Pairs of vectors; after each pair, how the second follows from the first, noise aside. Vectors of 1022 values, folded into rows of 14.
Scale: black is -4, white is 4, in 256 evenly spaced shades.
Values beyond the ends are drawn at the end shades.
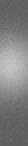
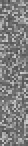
shuffled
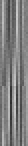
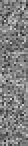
shuffled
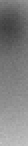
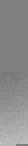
partly zeroed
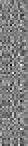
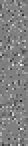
partly zeroed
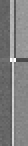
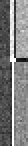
scaled up
